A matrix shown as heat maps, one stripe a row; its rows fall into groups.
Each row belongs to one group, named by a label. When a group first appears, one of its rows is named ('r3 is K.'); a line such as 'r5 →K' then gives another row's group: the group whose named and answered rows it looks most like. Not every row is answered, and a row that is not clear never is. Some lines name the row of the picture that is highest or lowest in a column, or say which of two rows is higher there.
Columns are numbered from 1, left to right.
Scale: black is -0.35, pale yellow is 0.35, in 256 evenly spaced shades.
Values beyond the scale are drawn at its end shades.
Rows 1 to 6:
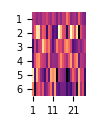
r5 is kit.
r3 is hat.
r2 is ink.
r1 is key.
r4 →ink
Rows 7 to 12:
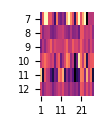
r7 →ink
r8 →kit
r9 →hat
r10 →ink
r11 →kit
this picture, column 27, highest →10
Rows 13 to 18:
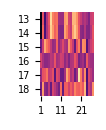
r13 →hat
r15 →ink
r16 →key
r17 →ink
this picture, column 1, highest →16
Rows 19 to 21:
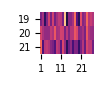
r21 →kit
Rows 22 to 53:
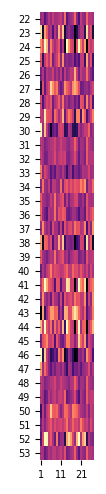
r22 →key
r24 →ink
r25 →kit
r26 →key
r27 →hat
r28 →kit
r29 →ink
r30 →kit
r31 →key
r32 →key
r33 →kit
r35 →key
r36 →key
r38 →kit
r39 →key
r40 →hat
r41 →ink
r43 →hat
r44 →ink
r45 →ink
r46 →kit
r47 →kit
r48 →key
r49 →key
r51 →hat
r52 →ink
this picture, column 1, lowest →43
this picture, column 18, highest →43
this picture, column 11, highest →34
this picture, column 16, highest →52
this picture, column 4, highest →52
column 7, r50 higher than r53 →Yes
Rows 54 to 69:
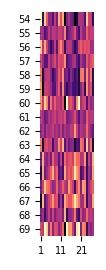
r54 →kit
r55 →key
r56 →kit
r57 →key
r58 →kit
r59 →kit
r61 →key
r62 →key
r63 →kit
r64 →hat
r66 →ink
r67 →hat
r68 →key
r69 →ink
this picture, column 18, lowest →54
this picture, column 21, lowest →65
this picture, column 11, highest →56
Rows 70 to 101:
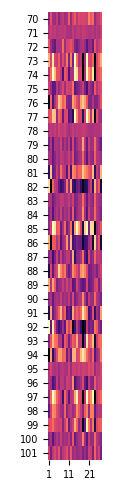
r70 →hat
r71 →hat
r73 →ink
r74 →ink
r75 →key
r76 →hat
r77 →ink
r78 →hat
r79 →key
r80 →key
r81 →hat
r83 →key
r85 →ink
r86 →kit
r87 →key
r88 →hat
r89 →kit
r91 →hat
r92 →kit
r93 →ink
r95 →hat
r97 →ink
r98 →ink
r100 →key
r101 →kit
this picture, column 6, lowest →92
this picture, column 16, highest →85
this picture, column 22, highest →85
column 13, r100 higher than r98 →Yes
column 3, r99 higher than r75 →Yes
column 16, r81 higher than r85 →No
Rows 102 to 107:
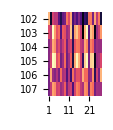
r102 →kit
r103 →ink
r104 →ink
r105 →ink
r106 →hat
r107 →ink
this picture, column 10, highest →102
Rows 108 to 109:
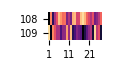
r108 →hat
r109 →kit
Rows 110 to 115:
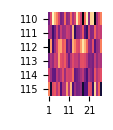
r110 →ink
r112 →hat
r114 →key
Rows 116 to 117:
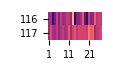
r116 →key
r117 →hat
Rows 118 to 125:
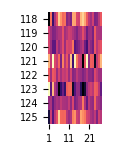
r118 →hat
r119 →key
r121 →ink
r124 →key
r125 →hat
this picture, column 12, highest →121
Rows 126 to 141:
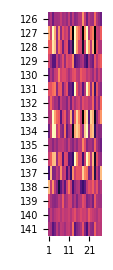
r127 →ink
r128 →ink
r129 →key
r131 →ink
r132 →hat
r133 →ink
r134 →ink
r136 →ink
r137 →hat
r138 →kit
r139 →key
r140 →hat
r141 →key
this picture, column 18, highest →137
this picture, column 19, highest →134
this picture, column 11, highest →138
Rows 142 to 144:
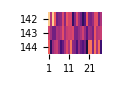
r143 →key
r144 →kit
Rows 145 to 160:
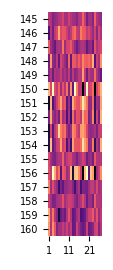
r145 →key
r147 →key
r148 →hat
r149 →key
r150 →ink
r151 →hat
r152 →hat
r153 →hat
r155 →key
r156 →ink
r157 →kit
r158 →key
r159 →kit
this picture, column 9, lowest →159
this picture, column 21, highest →148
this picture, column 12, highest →156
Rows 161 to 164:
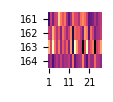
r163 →ink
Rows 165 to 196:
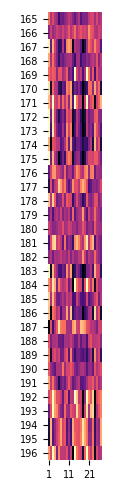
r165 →kit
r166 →hat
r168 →kit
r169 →ink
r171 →ink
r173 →kit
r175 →kit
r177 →hat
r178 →kit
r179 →key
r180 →key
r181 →ink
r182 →key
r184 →ink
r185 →kit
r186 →kit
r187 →hat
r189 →kit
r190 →key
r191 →kit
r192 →ink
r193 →ink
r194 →hat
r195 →hat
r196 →ink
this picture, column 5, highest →193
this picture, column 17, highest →187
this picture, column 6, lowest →175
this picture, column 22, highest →193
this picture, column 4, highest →181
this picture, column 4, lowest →190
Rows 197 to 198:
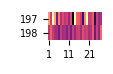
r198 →hat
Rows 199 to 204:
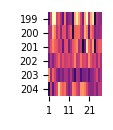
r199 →ink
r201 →ink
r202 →hat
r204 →hat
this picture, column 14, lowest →203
